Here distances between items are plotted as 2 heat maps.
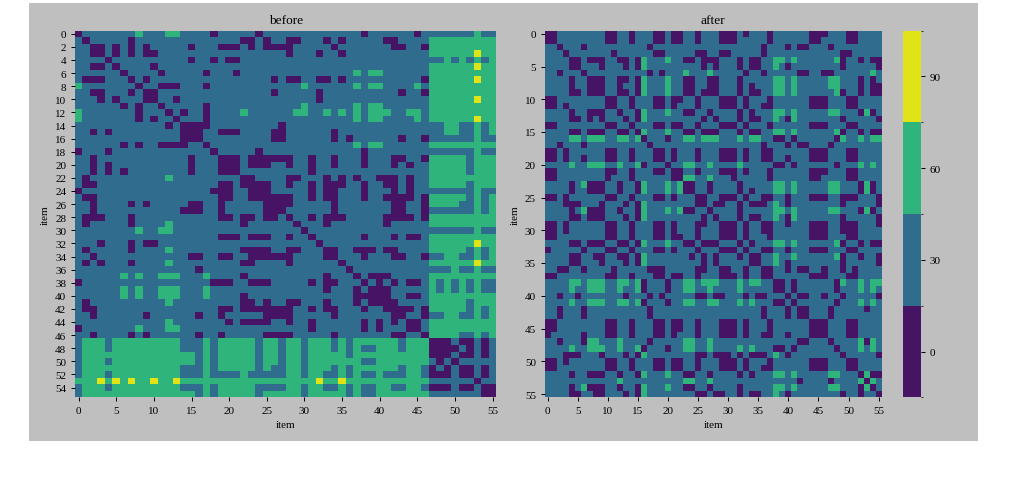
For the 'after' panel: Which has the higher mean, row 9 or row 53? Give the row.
53
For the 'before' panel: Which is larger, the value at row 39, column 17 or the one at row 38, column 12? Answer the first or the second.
the first
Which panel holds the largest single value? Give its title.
before
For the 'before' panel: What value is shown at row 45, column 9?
30
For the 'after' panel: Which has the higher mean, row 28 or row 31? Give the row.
28
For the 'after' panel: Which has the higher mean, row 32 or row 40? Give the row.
32
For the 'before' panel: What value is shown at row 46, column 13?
30
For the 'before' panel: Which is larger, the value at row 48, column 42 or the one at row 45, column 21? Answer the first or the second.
the first
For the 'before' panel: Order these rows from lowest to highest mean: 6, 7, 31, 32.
31, 7, 32, 6
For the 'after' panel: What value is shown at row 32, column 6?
30
